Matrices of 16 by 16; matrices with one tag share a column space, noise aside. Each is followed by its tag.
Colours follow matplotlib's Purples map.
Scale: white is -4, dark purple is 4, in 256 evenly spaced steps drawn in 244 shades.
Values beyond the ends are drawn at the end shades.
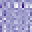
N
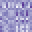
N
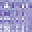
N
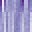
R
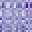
N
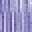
R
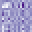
N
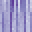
R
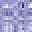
N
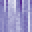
R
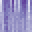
R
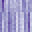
R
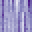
R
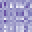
N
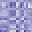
N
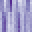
R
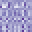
N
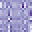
N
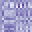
N
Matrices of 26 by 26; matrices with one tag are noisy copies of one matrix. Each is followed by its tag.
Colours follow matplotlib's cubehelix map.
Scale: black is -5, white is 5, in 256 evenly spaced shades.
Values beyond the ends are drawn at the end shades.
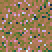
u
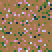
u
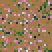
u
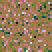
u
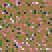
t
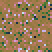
u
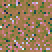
t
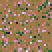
u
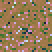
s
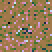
s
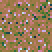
u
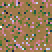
t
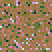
t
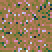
u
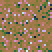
u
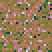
u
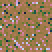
t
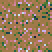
u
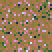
u
